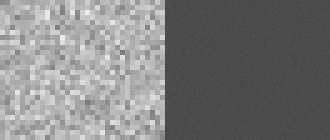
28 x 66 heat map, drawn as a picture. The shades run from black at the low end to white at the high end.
It is made of 1 by 2 panels. Panel 1,1: high, fine-grained. Panel 1,2: low, flat.
